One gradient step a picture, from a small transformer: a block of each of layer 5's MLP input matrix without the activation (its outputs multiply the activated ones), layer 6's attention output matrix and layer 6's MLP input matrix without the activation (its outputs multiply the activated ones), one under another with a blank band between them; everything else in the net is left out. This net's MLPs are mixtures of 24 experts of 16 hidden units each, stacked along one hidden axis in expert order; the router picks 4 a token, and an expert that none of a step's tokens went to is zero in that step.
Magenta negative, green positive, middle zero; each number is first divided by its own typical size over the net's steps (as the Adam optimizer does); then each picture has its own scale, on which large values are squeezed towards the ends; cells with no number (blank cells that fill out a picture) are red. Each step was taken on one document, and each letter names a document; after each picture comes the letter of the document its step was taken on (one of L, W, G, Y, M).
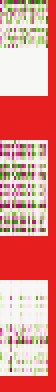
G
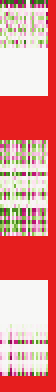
G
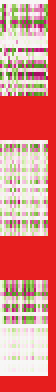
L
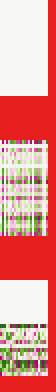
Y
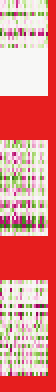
G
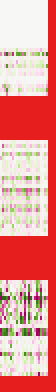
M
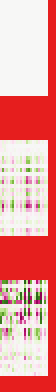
M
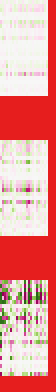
M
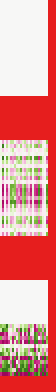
Y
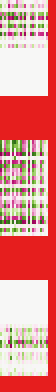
G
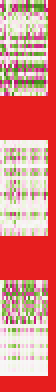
L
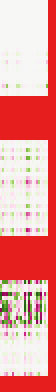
M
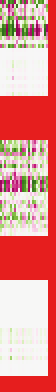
G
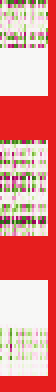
G
